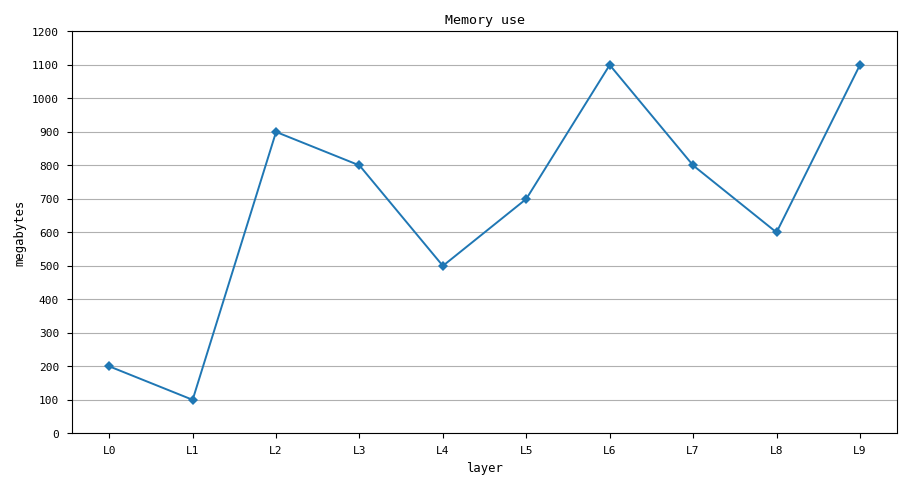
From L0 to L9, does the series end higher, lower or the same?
higher
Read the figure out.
Title: Memory use
x-axis: layer, ticks L0 L1 L2 L3 L4 L5 L6 L7 L8 L9
y-axis: megabytes, ticks 0 100 200 300 400 500 600 700 800 900 1000 1100 1200
Values:
200 100 900 800 500 700 1100 800 600 1100
